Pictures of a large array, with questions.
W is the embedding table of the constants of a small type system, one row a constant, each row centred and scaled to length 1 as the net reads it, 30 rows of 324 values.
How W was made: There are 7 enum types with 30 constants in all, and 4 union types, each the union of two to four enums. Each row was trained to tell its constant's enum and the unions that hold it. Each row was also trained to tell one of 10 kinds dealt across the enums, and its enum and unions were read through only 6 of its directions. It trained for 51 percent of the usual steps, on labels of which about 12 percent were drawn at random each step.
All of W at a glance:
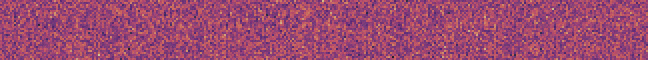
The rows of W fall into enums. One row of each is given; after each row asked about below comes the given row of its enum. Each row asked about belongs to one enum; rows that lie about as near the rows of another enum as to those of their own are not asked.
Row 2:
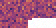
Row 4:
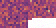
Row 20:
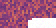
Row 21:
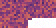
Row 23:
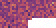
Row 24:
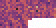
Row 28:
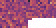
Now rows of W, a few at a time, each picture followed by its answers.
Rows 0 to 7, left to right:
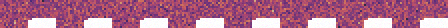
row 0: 21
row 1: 20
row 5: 21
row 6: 24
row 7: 4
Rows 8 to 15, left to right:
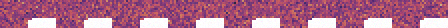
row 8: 24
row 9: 23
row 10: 20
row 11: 4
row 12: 4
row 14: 23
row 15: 2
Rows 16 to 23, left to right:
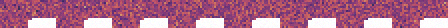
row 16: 24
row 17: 23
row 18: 2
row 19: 2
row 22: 21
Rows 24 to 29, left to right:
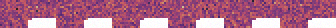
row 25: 23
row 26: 21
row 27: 4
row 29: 21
